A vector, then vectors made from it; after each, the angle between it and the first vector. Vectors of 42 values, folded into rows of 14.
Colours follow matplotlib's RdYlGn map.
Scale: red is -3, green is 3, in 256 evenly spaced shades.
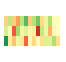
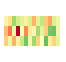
partly opposed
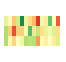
orthogonal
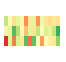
partly opposed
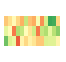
partly aligned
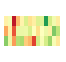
partly aligned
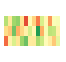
nearly opposite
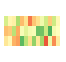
partly opposed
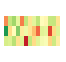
partly aligned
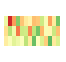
partly opposed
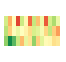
orthogonal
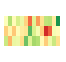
orthogonal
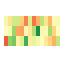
nearly opposite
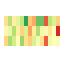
orthogonal
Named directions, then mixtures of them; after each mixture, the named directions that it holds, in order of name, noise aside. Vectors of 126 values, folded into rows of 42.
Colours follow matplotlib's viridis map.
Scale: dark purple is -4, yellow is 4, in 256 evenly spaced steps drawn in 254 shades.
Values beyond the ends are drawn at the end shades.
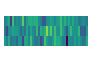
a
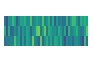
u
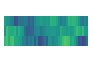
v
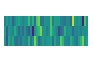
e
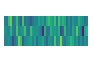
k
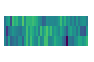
a, v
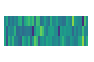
e, k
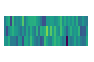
a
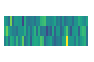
a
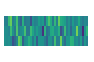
k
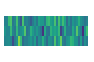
k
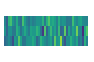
k, u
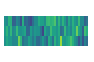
k, v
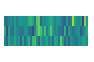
e, u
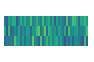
u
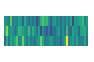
a, e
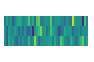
e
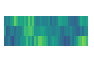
v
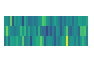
a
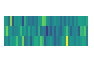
a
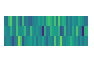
k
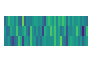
a, k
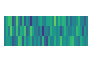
k, u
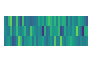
k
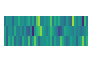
e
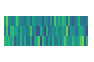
u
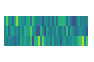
u, v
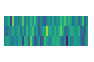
a, e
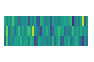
e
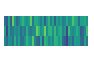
a, u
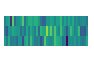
a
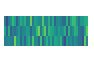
u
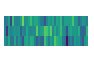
a, u
